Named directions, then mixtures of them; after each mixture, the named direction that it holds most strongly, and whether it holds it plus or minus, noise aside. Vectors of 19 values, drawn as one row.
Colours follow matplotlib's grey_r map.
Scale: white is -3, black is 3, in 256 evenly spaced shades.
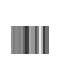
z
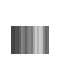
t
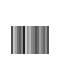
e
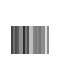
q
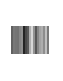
q, plus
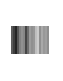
t, plus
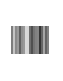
z, minus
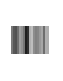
q, plus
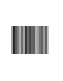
e, minus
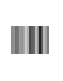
z, minus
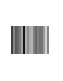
q, plus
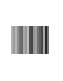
q, minus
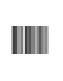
e, minus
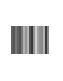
t, plus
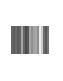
t, plus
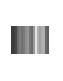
t, plus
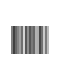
e, minus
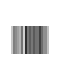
e, minus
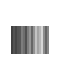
t, plus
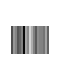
e, plus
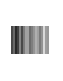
z, minus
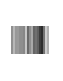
t, minus
